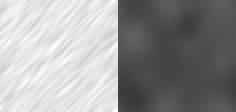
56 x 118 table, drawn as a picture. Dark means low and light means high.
The table splits into one row of 2 panels. Panel 1,1: very high, slanting up to the right, faint in contrast. Panel 1,2: low, smooth, faint in contrast.
